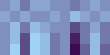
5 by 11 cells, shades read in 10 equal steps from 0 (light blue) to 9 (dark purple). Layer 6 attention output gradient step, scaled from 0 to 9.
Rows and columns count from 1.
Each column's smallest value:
2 0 2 0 1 2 3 1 2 1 2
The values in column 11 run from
2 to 5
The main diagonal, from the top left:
3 3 4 0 1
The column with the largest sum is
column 8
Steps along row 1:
down up down same up same up down down up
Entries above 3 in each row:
2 0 4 5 5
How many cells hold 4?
9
